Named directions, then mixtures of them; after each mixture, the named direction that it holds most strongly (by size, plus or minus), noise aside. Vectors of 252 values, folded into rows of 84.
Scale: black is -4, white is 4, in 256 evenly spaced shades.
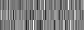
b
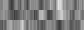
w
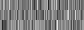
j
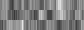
w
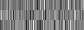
b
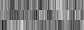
w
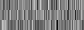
j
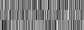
j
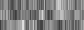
w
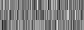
j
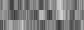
w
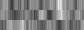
w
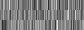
j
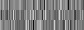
b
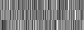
j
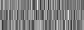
j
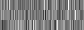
j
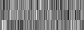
j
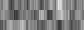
w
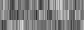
w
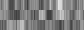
w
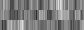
w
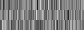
j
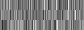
j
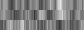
w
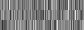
j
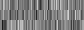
j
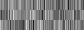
b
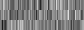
j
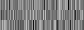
b
